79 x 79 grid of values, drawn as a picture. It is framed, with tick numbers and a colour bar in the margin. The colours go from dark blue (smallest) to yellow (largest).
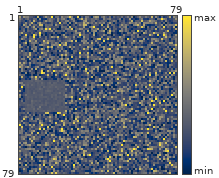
On average the colour sits 30% of the way up the scale. No overall slope runs across the table. Fine speckle covers the field. An odd patch, calmer than its surroundings, sits in the middle left. The middle left is the smoothest part.
